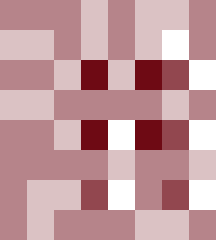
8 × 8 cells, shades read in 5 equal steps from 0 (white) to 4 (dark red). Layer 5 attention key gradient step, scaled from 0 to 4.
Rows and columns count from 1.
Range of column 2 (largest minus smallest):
1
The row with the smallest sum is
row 2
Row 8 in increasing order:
1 1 1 2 2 2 2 2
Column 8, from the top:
2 2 0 2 0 1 0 2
